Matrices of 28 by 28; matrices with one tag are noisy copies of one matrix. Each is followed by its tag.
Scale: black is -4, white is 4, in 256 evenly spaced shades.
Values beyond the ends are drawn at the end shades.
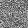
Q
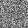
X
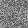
Q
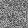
Q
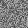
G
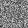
X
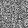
X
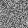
G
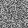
X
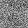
Q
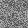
Q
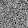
G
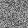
Q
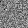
G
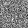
X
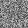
X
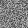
G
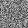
X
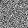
G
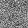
Q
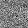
Q
